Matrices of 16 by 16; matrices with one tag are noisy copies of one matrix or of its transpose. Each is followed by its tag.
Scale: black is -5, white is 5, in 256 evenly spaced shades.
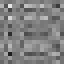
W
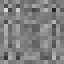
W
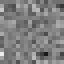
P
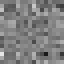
P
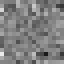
P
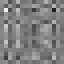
W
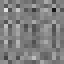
W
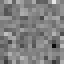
P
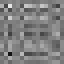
W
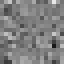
P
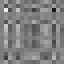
W
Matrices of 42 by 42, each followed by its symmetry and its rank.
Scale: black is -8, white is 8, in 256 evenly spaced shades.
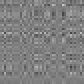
neither, rank two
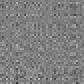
neither, rank five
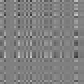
neither, rank one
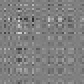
antisymmetric, rank two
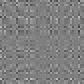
antisymmetric, rank two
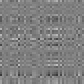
neither, rank two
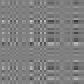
neither, rank one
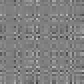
antisymmetric, rank two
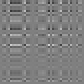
neither, rank one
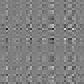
neither, rank two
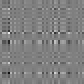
neither, rank one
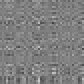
neither, rank three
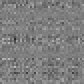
neither, rank five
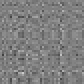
neither, rank three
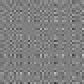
antisymmetric, rank two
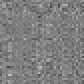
neither, rank five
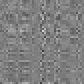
neither, rank three
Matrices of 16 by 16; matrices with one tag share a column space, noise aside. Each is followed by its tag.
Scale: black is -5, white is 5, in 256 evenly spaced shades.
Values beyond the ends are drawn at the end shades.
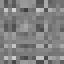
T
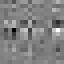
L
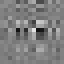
L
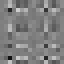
T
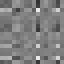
T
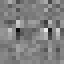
L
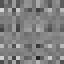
T
